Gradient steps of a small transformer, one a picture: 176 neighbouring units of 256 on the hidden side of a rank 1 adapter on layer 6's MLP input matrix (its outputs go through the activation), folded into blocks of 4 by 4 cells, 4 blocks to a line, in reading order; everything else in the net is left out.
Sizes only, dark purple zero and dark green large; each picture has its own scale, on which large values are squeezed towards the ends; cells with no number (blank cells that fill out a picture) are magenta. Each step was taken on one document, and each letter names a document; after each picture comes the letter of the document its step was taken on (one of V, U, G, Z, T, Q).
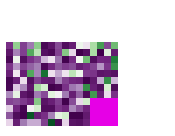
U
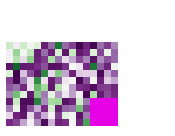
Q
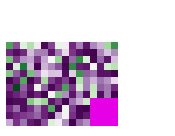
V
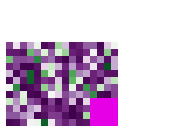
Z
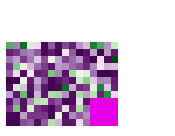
V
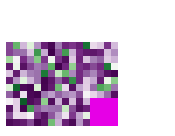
Z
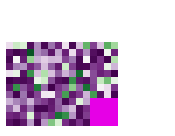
U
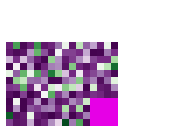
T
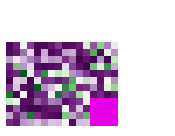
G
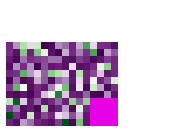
T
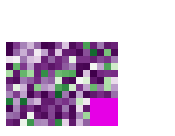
G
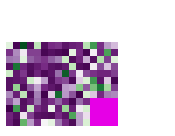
Q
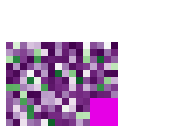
Z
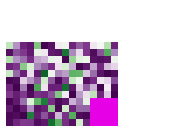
V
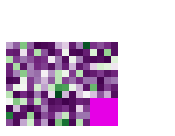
T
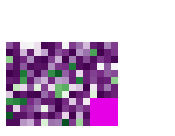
T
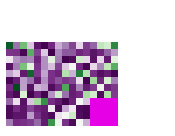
V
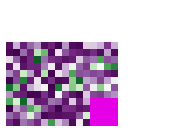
Z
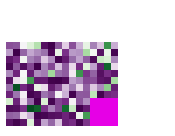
Z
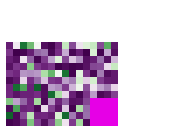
T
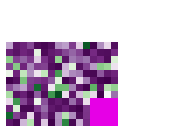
T
